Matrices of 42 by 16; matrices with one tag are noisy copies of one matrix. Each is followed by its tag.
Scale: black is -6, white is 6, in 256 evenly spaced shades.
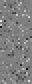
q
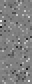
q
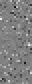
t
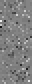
q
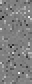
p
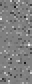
t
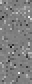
p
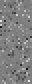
q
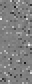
t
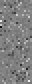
q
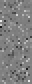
q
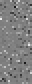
t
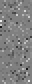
q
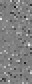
t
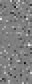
t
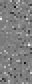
t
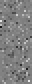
q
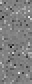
p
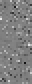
t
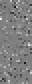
t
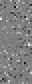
t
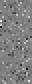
q
